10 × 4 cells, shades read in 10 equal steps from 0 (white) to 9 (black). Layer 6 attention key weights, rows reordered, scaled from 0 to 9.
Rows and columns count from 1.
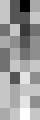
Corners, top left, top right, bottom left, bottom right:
2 3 3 2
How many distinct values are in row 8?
2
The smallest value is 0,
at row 10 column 3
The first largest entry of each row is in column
3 2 3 3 1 1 2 2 4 1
